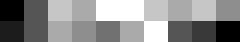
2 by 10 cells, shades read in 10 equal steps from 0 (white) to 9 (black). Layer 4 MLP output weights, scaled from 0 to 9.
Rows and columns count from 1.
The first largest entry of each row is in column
1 10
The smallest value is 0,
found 3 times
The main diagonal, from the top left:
9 6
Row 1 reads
9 6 2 3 0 0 2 3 2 4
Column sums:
17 12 5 7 5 3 2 9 9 13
